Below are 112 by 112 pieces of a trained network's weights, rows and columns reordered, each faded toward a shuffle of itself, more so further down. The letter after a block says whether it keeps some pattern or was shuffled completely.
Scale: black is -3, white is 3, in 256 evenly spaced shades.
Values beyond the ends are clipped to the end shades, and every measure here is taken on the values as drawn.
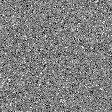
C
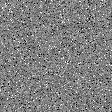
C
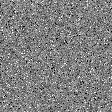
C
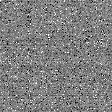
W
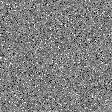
C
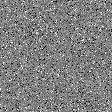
C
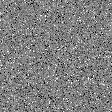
C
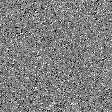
C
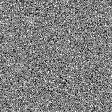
W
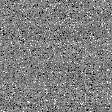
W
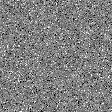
W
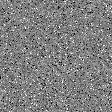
C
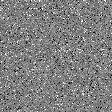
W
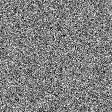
C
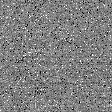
W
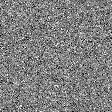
C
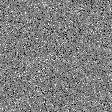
C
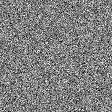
C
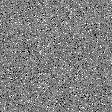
W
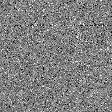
W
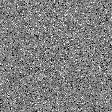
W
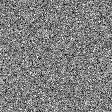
C
